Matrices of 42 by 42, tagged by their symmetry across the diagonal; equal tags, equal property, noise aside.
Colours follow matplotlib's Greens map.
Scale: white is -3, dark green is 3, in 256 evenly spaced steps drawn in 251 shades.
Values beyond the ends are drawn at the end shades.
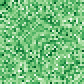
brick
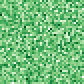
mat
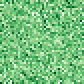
mat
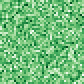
brick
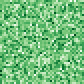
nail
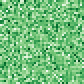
nail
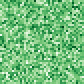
nail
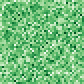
brick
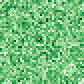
brick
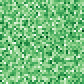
mat
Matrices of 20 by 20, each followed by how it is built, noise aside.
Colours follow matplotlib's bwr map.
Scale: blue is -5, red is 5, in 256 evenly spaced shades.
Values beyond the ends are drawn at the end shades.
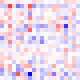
low rank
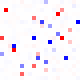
sparse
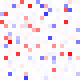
sparse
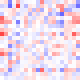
low rank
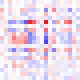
low rank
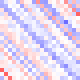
Toeplitz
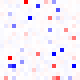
sparse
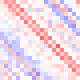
Toeplitz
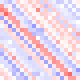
Toeplitz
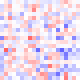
low rank
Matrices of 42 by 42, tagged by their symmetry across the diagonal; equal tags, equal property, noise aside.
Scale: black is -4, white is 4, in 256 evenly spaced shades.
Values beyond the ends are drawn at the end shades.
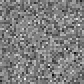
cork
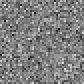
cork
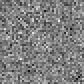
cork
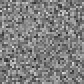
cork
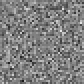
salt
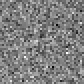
salt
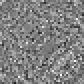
cork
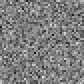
cork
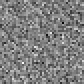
salt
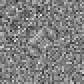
cork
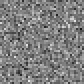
salt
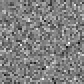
salt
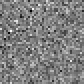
salt
